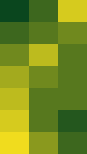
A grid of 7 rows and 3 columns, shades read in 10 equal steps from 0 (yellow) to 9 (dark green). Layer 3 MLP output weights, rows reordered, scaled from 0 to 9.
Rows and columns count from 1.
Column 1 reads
9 7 5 3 2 1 0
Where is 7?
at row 1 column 2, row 2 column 1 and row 7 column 3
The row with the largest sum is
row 2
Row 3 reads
5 2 6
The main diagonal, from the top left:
9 6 6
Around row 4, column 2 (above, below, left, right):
2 6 3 6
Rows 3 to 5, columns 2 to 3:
2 6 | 5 6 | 6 6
